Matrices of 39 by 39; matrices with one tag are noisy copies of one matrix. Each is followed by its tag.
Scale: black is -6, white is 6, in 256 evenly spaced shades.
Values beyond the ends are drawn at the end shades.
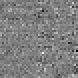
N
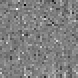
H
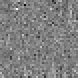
H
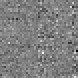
N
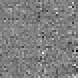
N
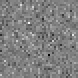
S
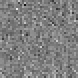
H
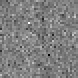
S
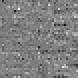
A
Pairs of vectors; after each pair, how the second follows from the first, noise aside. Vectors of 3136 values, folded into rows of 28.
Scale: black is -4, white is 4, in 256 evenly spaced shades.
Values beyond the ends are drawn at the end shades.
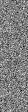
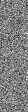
wrapped around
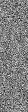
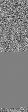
partly zeroed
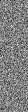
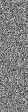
wrapped around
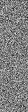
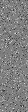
partly zeroed
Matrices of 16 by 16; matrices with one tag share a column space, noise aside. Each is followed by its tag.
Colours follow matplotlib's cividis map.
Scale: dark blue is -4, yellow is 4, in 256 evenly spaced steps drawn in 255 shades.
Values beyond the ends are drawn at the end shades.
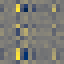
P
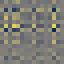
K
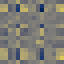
P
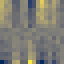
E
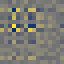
K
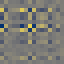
K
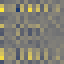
P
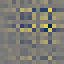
K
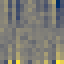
E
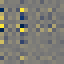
K
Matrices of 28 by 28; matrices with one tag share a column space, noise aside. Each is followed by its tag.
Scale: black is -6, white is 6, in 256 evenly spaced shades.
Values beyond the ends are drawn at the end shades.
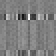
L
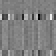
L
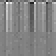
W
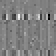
L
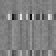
L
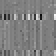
L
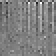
W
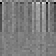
W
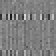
L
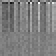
W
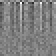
W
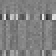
L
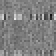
L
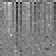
W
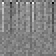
W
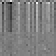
W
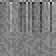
W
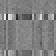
L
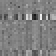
L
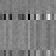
L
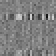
L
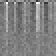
W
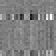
L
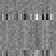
L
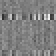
L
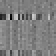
L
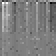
W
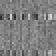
L
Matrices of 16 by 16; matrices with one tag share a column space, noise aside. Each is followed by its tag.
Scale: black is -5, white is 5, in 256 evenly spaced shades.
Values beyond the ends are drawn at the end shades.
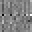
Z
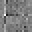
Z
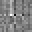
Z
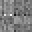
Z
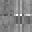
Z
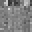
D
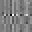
Z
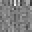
D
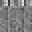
D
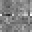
Z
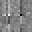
Z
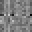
Z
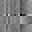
Z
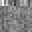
D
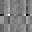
Z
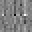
Z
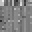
D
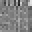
D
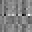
Z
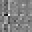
Z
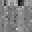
D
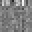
D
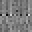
Z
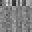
D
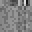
D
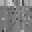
D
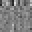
D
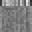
D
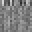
D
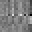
Z
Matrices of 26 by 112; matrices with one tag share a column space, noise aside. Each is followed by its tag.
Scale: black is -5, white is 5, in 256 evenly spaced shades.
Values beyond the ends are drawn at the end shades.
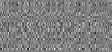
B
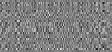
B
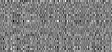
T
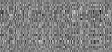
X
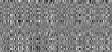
T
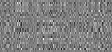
B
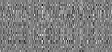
X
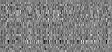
X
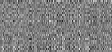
T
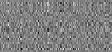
B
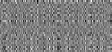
T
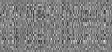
X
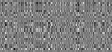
B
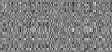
B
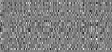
B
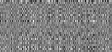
T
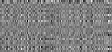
T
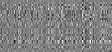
X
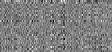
T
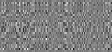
B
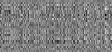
X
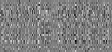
X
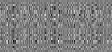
X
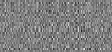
B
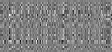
X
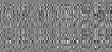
X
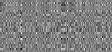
B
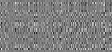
B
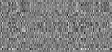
B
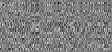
B
